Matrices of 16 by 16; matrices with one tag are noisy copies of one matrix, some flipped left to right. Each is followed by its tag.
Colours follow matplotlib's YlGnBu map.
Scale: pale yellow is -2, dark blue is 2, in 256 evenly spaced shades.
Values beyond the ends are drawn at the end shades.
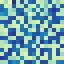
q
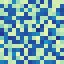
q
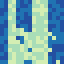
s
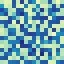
q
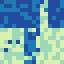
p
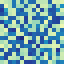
q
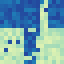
p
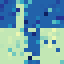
p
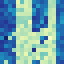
s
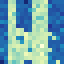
s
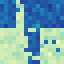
p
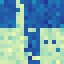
p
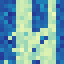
s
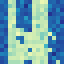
s
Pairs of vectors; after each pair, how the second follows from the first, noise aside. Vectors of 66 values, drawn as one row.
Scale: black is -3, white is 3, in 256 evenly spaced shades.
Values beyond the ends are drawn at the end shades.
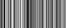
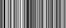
copied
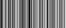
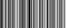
copied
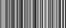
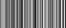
copied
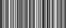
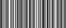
copied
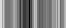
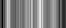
wrapped around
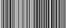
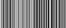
copied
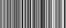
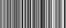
copied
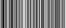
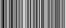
copied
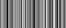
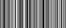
wrapped around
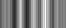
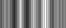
copied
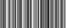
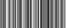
copied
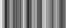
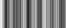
copied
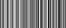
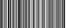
wrapped around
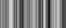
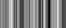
copied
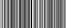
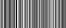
wrapped around
